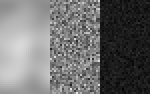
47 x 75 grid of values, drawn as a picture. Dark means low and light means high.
It is made of 1 by 3 panels. Panel 1,1: high, smooth. Panel 1,2: middling, fine-grained, strong in contrast. Panel 1,3: very low, fine-grained, faint in contrast.
